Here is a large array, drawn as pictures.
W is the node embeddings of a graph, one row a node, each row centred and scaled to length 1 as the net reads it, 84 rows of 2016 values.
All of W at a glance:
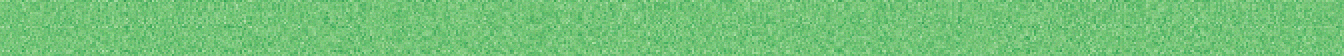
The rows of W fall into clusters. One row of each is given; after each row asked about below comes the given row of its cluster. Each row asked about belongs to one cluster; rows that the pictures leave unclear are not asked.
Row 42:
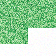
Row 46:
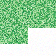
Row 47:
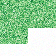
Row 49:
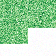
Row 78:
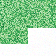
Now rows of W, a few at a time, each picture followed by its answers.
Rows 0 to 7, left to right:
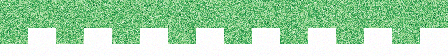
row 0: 47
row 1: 47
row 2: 47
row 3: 42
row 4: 78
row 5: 49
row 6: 78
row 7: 42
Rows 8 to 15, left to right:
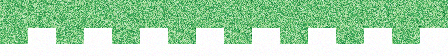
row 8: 49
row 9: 47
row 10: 78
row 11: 42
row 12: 42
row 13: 42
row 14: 78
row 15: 78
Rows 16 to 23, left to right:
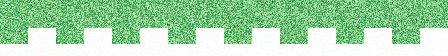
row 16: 42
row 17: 49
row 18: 49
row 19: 46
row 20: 47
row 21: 49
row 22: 47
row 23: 78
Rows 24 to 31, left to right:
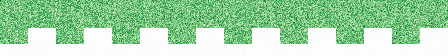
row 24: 46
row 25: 49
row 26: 78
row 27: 46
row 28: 78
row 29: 46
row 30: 78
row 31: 49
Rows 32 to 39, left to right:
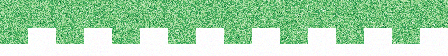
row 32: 78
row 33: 46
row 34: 78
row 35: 46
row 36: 47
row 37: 49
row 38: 42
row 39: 47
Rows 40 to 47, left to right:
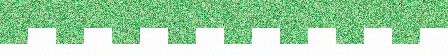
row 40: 47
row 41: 47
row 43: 49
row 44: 47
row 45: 49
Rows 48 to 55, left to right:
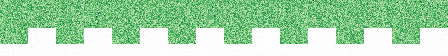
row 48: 42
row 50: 46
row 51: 46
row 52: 46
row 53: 49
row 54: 78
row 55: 42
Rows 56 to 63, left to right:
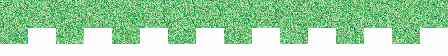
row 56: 78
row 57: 47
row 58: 78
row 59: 78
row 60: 78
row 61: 42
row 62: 49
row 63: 46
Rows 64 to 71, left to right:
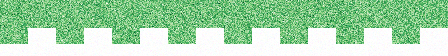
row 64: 42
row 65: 46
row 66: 78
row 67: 46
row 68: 42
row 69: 42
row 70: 47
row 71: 46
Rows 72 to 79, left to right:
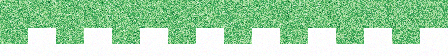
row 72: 47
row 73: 49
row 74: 78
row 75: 47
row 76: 47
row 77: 47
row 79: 78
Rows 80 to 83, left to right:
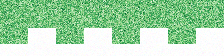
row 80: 47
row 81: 49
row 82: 46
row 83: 78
